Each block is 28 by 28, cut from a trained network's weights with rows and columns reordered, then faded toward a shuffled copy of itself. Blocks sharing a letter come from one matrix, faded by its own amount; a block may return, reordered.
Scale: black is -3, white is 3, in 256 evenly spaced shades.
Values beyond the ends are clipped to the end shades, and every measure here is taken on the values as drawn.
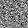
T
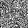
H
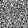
T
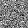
T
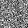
H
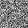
H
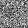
H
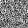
H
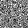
T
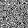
T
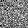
H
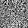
H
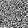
H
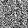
H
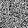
H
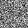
H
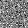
T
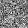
H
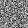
H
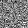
H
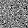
T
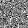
T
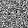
H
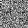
H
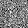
T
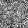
H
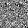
H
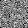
T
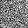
T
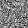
T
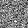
H
